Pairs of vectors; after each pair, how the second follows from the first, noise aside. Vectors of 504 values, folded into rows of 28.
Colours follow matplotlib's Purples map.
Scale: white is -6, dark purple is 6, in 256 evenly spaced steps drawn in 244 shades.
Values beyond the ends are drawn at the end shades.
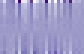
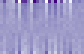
negated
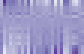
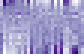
scaled up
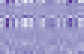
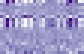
scaled up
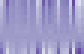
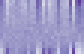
negated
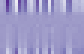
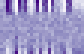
scaled up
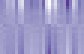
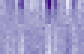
negated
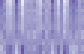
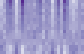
negated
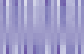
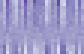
negated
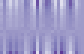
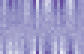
negated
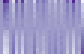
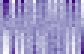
scaled up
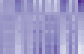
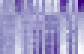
scaled up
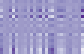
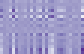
negated
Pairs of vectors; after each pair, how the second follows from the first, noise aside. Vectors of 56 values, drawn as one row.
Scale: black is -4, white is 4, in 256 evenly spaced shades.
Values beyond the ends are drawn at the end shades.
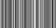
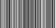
shuffled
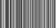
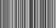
wrapped around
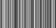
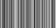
negated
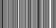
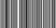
wrapped around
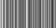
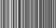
shuffled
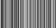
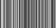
negated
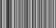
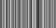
wrapped around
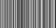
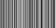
negated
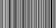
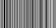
reversed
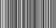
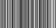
reversed
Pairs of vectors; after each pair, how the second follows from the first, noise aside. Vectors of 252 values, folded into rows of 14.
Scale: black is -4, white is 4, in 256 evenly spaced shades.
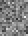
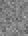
shrunk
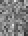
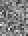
shuffled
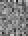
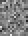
shuffled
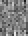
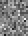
shuffled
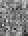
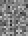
shuffled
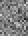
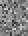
shuffled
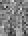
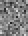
shuffled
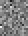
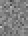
shrunk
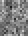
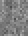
shrunk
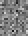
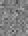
shrunk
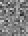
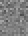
shrunk
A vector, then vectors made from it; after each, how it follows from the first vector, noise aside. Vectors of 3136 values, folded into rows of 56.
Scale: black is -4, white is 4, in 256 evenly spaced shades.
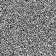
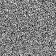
reversed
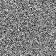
reversed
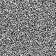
reversed
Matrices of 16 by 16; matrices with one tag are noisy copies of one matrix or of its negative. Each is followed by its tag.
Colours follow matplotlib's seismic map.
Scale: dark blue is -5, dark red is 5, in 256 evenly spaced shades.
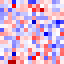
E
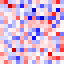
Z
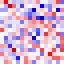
Z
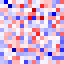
Z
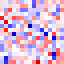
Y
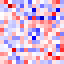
Z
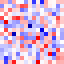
Y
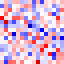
Y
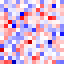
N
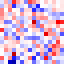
E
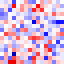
E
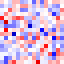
Y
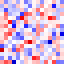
N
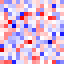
N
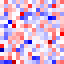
N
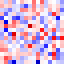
Y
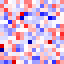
N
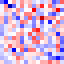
Z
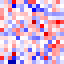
E
